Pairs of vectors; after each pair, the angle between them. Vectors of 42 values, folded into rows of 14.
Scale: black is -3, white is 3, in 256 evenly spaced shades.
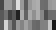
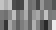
partly opposed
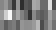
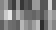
nearly parallel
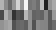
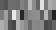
orthogonal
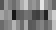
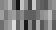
orthogonal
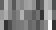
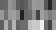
partly opposed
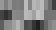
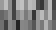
orthogonal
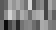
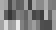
nearly opposite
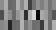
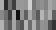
orthogonal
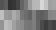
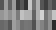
orthogonal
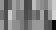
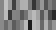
partly opposed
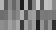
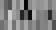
orthogonal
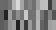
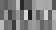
orthogonal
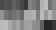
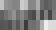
nearly opposite
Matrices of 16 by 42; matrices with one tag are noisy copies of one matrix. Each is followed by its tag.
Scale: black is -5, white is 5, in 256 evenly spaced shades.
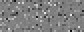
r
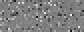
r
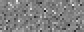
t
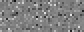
r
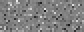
t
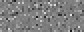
r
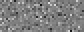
r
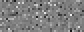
r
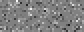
t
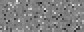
t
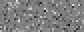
t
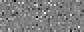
r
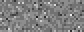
r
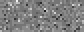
t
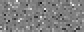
t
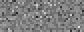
r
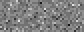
t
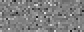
r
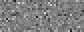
r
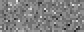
t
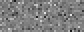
r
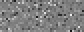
r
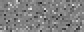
t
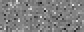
t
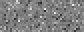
t
